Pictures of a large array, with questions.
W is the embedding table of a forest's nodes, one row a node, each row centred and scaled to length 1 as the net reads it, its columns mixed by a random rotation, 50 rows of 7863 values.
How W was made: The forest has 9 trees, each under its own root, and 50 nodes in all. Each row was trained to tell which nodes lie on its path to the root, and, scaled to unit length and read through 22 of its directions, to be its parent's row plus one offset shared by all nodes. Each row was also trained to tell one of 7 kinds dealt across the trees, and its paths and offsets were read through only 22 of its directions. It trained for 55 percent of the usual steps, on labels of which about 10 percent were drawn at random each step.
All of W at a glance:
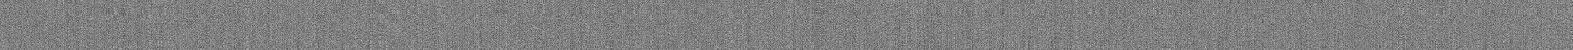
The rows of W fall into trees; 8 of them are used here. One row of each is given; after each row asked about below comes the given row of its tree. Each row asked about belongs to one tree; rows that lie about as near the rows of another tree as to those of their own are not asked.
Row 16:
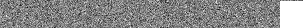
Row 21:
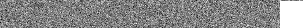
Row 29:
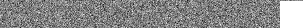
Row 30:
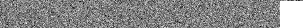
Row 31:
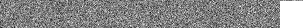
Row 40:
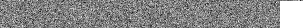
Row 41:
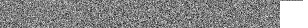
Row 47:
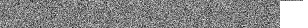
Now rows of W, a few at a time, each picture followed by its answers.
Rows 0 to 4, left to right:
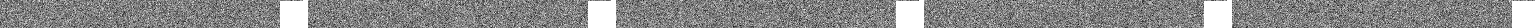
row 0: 21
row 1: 16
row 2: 21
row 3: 30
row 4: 47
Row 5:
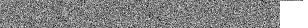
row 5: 31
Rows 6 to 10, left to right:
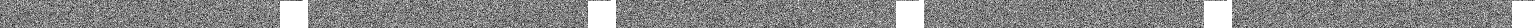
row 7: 47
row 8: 21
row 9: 31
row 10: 29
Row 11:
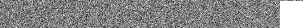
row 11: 30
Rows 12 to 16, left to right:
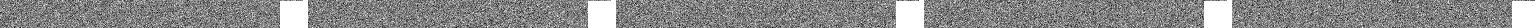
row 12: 29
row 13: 21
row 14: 41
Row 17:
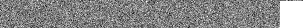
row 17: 30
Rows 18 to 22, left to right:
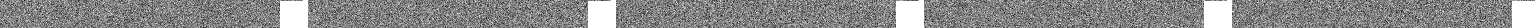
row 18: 40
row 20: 41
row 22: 41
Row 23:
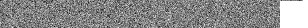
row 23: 47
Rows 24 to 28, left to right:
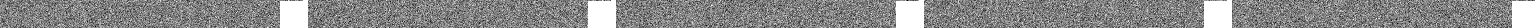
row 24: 29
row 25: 30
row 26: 21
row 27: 31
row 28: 40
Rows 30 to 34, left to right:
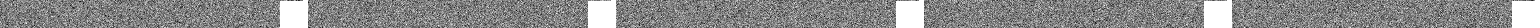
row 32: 16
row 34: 47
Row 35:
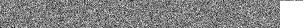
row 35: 31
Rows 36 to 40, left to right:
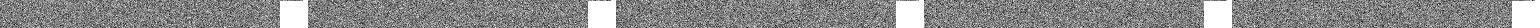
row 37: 16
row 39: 47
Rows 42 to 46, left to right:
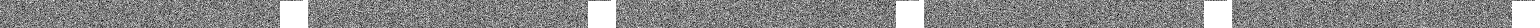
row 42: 41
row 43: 41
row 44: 31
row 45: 41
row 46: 29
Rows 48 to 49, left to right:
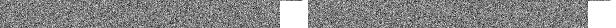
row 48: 41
